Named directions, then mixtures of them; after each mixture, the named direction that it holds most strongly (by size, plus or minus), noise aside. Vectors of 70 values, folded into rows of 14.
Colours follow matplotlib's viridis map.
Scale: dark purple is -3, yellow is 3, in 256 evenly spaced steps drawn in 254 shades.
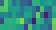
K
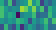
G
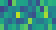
G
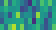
G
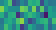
G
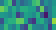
K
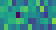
G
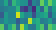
G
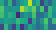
G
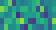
K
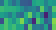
K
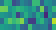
K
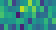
G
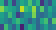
G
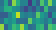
G
